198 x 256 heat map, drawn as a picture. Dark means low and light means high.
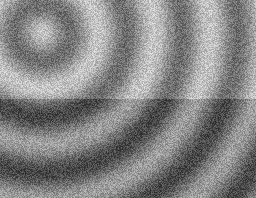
Seam: horizontal, 50% of the way down, the top part higher. Mirror symmetry: none. Ninth with the highest average: top middle. Rings: centred on the top left.
